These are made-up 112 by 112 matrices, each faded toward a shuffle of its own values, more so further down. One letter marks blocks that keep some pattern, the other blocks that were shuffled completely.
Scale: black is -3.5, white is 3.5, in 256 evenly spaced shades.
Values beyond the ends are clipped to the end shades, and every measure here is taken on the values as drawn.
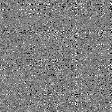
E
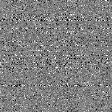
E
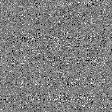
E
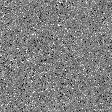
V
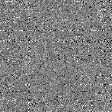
E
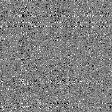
E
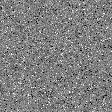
V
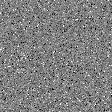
V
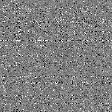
E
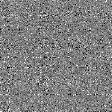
E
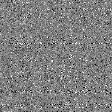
E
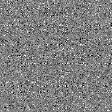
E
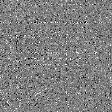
E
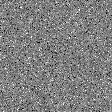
V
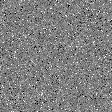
V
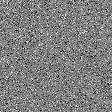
V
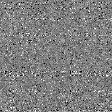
E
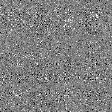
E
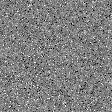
V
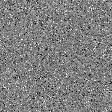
V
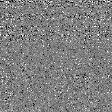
E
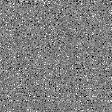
E
